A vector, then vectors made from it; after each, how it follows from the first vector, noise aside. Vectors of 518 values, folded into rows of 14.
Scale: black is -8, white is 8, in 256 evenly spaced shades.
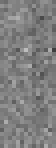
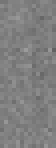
shrunk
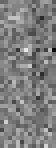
scaled up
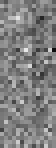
scaled up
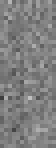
reversed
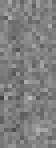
reversed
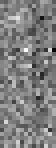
scaled up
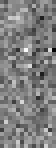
scaled up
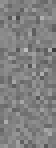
sign-scrambled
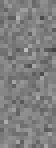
sign-scrambled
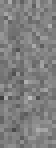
reversed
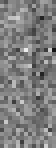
scaled up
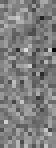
scaled up
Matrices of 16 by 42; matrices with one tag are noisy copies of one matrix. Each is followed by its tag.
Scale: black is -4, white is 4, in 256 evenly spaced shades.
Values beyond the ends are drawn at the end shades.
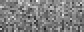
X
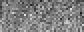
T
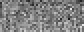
T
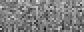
X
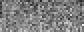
T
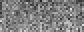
T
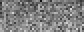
T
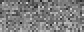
T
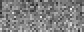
T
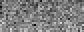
T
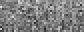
X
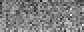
T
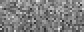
X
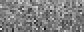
X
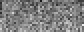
T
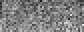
T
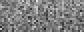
X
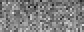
T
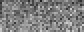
T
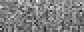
X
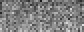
T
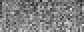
T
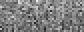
X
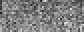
T
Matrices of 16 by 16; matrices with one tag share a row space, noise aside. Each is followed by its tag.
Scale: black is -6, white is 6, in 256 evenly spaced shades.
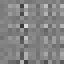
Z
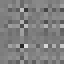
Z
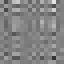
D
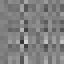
Z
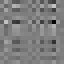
D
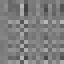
Z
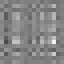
D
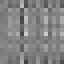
Z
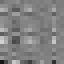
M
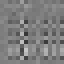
Z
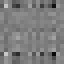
D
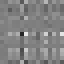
Z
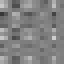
M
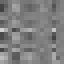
M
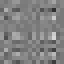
D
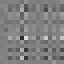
Z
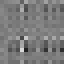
Z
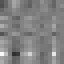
M
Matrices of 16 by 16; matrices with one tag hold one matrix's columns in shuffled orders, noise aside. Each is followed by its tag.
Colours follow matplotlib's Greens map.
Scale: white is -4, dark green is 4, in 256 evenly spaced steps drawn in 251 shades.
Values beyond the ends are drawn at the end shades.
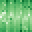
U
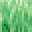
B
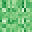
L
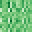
L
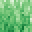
B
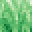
B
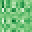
L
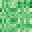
L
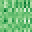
L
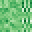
L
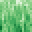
B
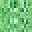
L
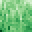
B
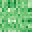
L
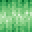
U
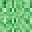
L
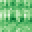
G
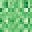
L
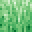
B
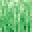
B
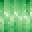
U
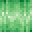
U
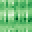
G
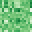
L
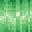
U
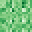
L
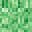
L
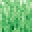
B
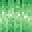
U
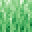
B
